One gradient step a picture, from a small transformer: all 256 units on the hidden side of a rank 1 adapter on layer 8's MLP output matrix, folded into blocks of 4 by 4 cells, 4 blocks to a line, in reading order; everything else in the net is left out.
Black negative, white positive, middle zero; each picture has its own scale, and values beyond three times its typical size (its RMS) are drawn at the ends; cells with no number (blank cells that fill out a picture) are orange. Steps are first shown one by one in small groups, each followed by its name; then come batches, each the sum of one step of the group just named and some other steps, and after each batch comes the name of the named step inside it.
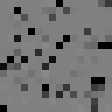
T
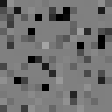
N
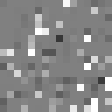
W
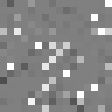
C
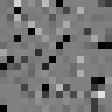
T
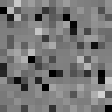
W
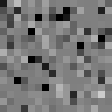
N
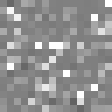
C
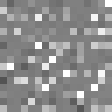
C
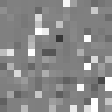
W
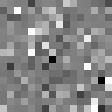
W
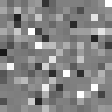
C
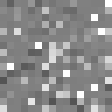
C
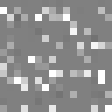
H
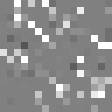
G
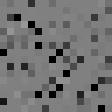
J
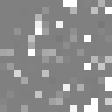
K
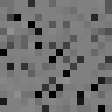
J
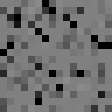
H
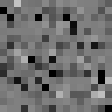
G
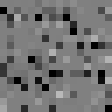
H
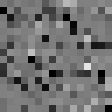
K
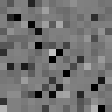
J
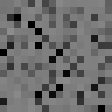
J
